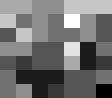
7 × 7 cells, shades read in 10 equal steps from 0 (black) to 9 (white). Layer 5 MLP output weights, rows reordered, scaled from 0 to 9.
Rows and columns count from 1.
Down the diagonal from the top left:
6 4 5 3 6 3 0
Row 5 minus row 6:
-1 1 2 2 3 -2 -2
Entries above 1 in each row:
7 7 7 6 6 4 5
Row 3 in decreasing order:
7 5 5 4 4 3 3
